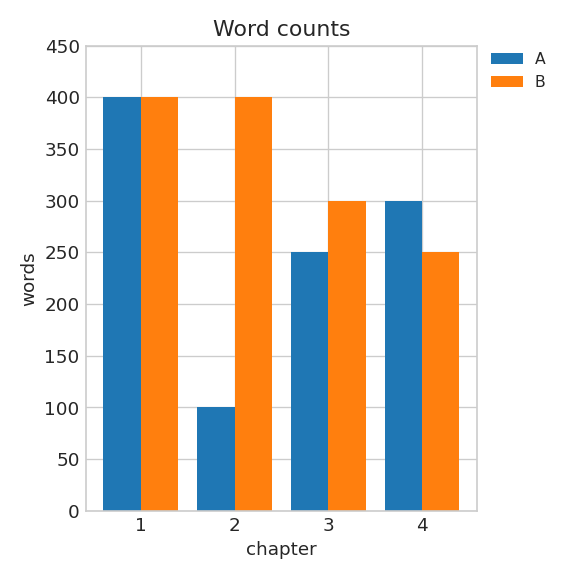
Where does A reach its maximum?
1
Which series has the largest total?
B
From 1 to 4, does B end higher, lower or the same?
lower
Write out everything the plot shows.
Title: Word counts
x-axis: chapter, ticks 1 2 3 4
y-axis: words, ticks 0 50 100 150 200 250 300 350 400 450
Legend: A, B
Values:
A: 400 100 250 300
B: 400 400 300 250
